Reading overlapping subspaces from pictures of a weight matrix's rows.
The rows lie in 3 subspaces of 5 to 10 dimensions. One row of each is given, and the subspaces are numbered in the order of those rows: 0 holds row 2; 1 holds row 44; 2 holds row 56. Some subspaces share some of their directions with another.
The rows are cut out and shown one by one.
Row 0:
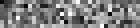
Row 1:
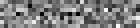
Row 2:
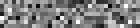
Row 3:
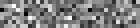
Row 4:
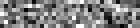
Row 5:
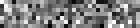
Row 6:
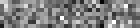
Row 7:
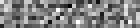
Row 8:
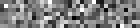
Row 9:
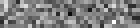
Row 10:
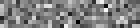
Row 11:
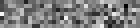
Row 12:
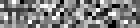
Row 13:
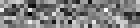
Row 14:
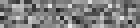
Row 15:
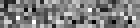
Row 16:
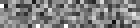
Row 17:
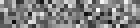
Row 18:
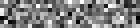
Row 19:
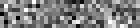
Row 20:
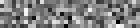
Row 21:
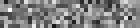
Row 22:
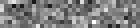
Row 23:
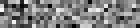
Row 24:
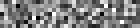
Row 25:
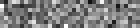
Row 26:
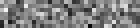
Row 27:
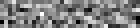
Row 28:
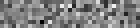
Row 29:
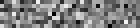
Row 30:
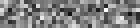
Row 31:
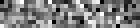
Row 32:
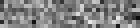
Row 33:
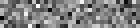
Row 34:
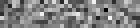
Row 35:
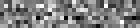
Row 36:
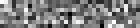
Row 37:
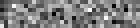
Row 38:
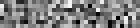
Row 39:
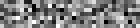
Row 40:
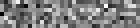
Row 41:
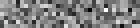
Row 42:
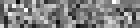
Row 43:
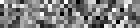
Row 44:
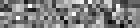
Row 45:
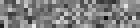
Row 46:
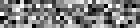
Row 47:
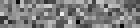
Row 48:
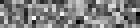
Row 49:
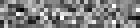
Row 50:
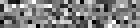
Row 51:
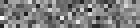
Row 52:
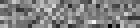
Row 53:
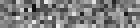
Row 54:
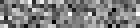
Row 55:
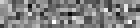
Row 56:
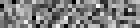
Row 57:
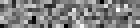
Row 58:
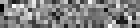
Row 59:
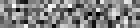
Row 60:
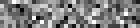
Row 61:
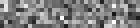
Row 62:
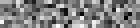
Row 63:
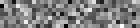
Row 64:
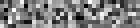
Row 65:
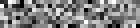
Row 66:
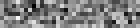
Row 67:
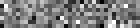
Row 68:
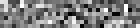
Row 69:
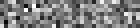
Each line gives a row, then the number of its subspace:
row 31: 2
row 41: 0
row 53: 1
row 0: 2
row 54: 2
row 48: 2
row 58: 1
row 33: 0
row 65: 2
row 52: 2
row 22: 1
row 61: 0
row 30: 1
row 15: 1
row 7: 2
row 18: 0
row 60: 2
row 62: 1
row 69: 1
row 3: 0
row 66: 1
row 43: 2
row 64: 2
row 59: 2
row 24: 2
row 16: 0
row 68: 2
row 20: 0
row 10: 1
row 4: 1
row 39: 1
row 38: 2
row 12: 2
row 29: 2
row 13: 1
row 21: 1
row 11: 2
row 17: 2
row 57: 1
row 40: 2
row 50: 1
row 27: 2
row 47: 1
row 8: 2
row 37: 1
